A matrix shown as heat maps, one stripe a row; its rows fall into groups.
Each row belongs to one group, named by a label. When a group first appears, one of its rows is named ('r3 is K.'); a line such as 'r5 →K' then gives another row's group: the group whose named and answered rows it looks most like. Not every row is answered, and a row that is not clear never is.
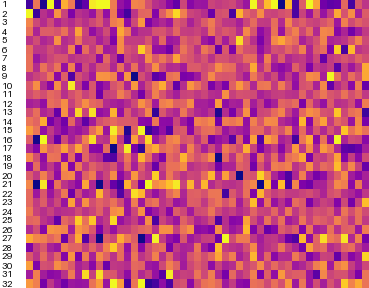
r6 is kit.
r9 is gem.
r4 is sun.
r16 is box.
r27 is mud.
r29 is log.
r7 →box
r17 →sun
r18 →kit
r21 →box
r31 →log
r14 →mud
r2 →box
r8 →log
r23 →log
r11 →mud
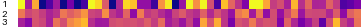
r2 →log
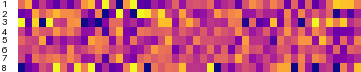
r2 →sun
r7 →sun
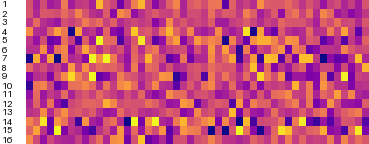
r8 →log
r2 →sun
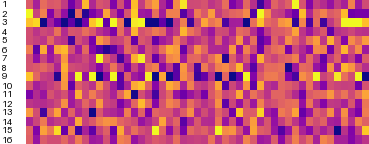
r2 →mud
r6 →box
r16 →sun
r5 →gem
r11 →gem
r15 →log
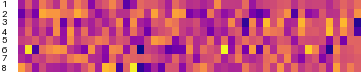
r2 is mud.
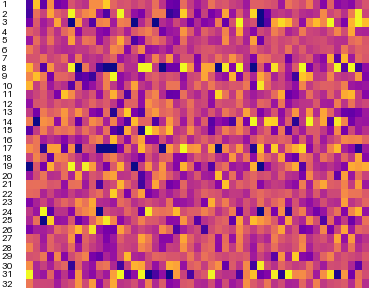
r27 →kit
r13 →sun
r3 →gem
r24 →box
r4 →kit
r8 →kit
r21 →mud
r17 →kit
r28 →kit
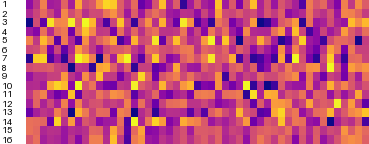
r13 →gem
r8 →gem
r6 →box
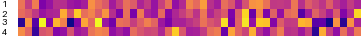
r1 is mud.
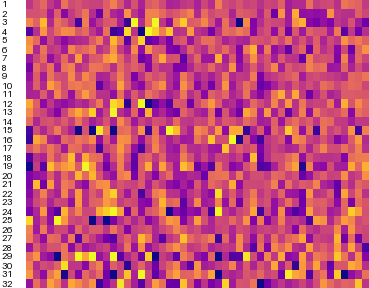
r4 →sun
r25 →box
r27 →kit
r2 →box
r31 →kit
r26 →box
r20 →gem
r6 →log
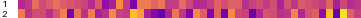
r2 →kit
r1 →sun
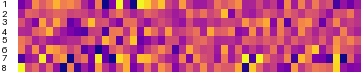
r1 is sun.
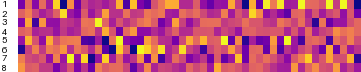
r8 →mud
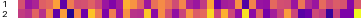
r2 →log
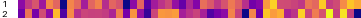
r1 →gem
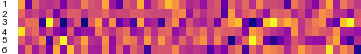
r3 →gem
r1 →box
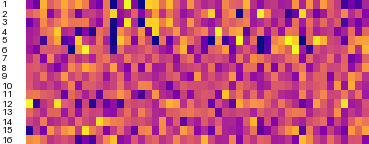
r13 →kit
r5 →gem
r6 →gem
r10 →kit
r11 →mud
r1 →sun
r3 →sun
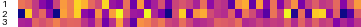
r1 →log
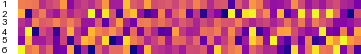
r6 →mud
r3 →sun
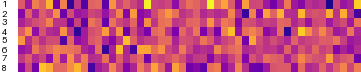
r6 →sun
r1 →log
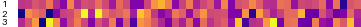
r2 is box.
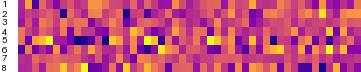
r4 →kit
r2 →gem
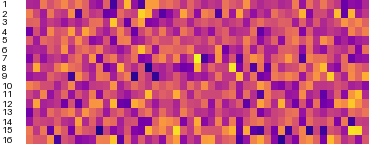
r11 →box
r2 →kit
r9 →gem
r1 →sun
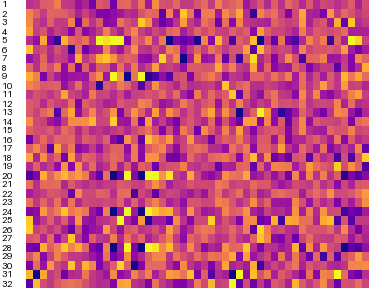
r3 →kit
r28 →sun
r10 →mud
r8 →log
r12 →kit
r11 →box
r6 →mud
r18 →log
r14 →log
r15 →kit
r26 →mud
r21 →log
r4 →mud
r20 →sun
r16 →sun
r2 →kit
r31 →box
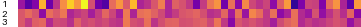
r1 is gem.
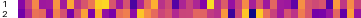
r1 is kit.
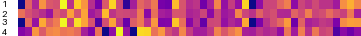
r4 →sun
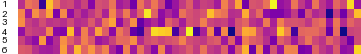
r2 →log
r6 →log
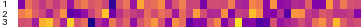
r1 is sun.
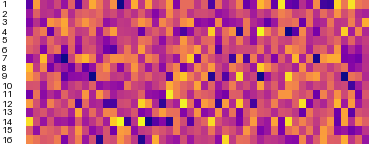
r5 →kit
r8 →mud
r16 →mud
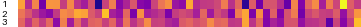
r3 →log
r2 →log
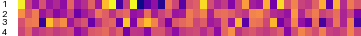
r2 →mud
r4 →gem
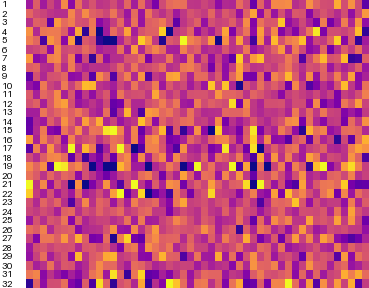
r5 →kit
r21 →mud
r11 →log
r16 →log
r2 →log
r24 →kit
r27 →sun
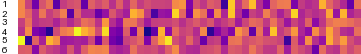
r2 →kit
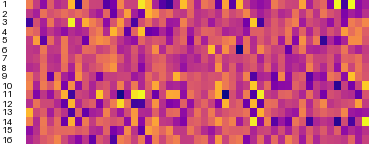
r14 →log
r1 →kit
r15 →sun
